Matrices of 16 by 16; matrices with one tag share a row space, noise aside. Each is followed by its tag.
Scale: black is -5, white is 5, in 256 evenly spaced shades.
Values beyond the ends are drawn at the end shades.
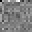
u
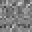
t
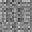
t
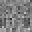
t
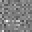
u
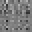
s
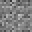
t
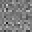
s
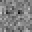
t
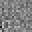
u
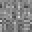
t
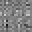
s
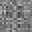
t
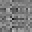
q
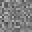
u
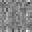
s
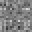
t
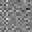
s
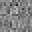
q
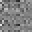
u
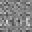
s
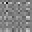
s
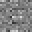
q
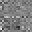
u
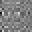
u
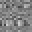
t
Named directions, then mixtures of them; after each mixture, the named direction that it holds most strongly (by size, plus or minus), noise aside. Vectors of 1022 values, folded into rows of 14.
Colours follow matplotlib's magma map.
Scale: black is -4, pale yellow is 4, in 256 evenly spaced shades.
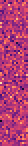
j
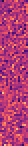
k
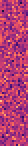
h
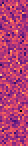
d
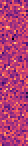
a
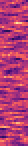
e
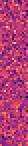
a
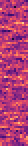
e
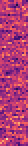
e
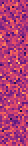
d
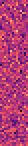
d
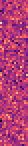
j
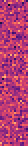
j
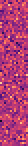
j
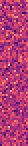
a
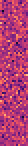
h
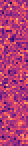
j
